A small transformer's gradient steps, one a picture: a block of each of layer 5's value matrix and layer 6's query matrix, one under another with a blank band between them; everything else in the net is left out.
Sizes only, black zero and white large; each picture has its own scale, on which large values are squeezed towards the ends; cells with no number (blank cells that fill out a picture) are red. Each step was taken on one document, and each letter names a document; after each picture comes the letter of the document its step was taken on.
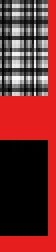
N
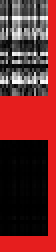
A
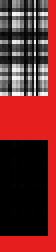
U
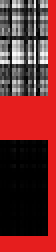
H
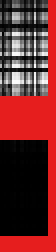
N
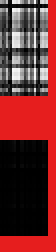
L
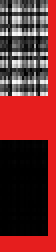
A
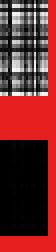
U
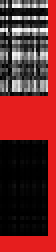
A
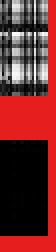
N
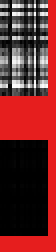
H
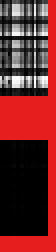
N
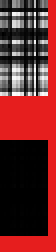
U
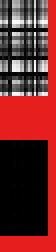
U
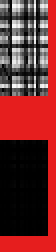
H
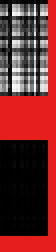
L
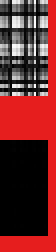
H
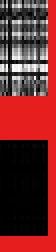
A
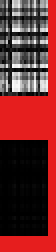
L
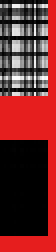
N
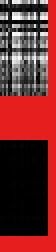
L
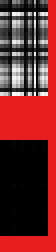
U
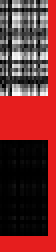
A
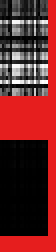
U
